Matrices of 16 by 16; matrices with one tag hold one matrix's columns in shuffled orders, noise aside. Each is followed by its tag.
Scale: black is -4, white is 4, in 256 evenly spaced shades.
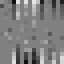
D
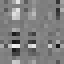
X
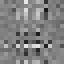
X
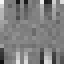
D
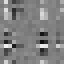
X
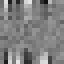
D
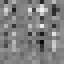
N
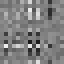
X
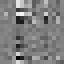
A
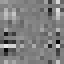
X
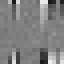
D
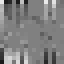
D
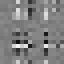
X
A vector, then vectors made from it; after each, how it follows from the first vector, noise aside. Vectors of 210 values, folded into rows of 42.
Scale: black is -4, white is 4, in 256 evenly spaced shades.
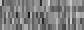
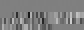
partly zeroed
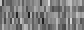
copied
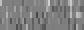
partly zeroed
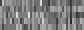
negated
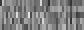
negated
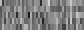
copied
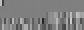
partly zeroed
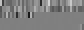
partly zeroed
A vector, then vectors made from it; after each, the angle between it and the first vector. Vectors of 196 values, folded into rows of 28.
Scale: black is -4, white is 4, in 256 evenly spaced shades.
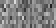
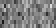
nearly opposite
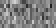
partly aligned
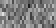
partly aligned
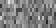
orthogonal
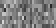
nearly parallel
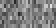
nearly opposite
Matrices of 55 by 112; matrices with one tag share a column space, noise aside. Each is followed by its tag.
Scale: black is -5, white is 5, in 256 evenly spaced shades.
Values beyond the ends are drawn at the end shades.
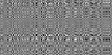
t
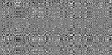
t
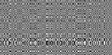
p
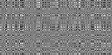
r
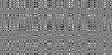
r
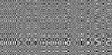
p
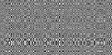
p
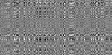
t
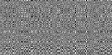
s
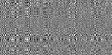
t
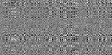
t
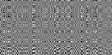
s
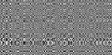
p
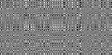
r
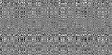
t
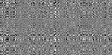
t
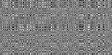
r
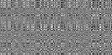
r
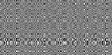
p
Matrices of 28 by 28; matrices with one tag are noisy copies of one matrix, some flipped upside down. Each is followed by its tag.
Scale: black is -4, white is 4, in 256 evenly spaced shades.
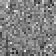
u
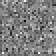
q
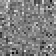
u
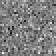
q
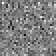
q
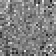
u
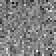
u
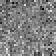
u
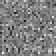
q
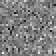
q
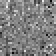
u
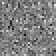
q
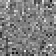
u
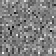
q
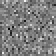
q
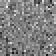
u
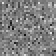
q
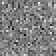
q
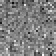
u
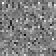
q
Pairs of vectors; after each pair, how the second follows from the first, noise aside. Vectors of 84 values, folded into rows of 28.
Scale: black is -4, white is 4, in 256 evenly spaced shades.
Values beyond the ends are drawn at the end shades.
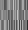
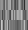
shuffled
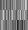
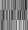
negated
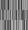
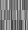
negated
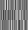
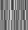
shuffled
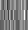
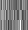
shuffled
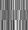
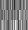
sign-scrambled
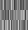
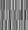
sign-scrambled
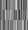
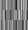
negated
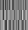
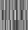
shuffled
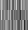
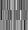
sign-scrambled
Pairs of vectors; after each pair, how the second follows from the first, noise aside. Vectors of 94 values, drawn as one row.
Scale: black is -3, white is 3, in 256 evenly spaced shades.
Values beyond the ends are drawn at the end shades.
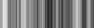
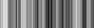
copied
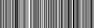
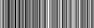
shuffled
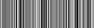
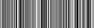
copied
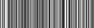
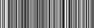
copied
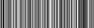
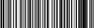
scaled up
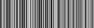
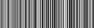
reversed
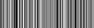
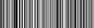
copied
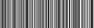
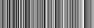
shuffled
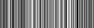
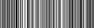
reversed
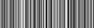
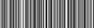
copied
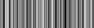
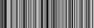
shuffled
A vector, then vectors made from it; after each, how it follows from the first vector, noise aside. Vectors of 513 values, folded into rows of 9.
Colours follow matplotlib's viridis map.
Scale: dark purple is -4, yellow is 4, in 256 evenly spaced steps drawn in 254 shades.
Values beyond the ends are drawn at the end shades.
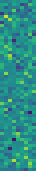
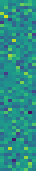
sign-scrambled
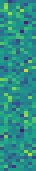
reversed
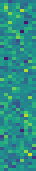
reversed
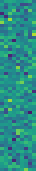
sign-scrambled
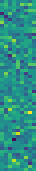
sign-scrambled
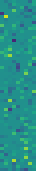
partly zeroed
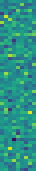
sign-scrambled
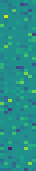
partly zeroed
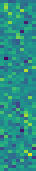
reversed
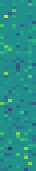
partly zeroed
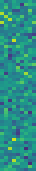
sign-scrambled
